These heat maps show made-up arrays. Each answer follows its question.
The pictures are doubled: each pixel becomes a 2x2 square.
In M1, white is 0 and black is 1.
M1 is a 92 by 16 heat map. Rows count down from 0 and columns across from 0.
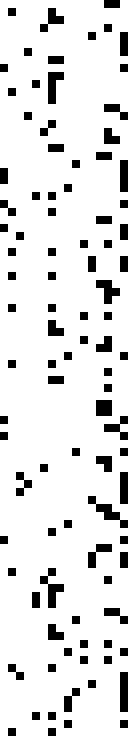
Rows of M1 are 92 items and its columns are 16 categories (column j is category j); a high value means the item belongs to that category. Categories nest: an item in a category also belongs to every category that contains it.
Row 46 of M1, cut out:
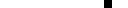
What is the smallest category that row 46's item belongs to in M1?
13
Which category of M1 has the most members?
15
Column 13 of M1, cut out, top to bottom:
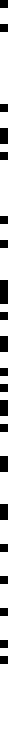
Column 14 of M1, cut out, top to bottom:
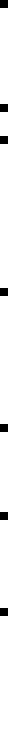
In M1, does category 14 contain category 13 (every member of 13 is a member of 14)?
no
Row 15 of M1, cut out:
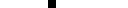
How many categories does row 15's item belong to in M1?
1
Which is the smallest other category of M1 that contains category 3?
15
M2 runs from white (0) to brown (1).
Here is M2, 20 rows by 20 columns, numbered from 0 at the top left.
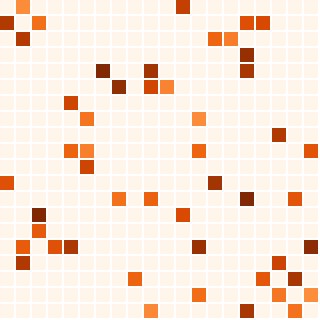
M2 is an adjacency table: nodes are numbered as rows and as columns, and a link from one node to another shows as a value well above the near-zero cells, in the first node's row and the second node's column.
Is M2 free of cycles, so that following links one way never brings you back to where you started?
no
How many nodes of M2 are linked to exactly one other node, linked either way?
5
